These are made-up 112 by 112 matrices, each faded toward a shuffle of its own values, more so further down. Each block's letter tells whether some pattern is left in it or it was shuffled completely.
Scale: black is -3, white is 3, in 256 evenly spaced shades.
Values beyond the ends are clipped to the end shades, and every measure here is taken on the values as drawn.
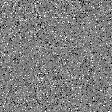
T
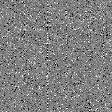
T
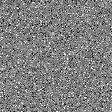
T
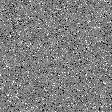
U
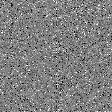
T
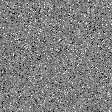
U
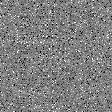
T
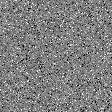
U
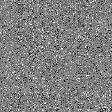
T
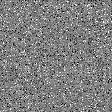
T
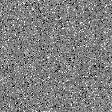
T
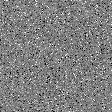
U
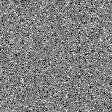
T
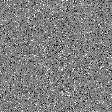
T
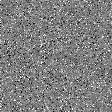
T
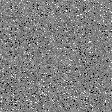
T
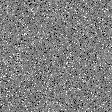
U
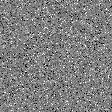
T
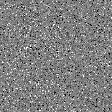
T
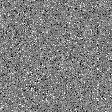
T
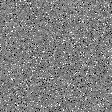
U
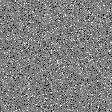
T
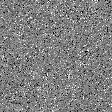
U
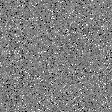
T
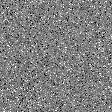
U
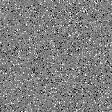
T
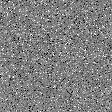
U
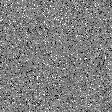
U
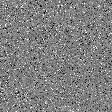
U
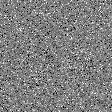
U
